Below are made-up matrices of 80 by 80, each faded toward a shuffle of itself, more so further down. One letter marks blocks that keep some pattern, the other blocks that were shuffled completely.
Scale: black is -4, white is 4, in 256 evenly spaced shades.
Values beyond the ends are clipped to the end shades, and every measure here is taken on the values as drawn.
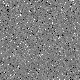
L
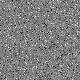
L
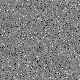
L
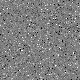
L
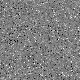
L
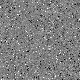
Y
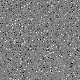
Y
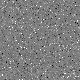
L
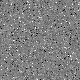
L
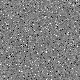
L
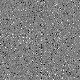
Y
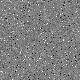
L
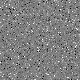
Y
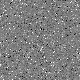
L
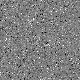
L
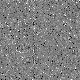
Y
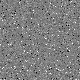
L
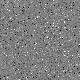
L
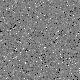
L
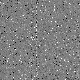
Y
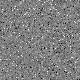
Y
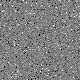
L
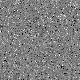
Y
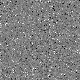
Y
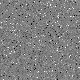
L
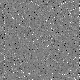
Y
